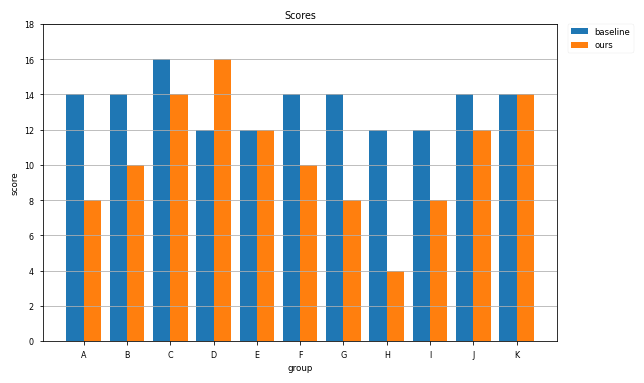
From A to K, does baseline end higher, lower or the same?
the same
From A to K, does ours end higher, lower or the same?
higher
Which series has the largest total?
baseline
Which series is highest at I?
baseline
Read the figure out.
Title: Scores
x-axis: group, ticks A B C D E F G H I J K
y-axis: score, ticks 0 2 4 6 8 10 12 14 16 18
Legend: baseline, ours
Values:
baseline: 14 14 16 12 12 14 14 12 12 14 14
ours: 8 10 14 16 12 10 8 4 8 12 14
